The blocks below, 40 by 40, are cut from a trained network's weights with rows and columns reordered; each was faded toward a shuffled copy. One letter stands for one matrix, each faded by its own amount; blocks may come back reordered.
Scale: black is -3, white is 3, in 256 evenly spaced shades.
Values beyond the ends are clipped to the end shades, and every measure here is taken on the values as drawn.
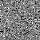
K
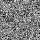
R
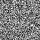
R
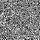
R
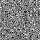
K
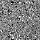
R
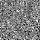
K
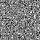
K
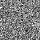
R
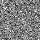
R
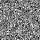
R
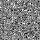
K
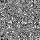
K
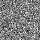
R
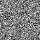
R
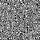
K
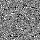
K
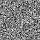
R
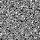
K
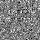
K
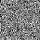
R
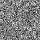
R
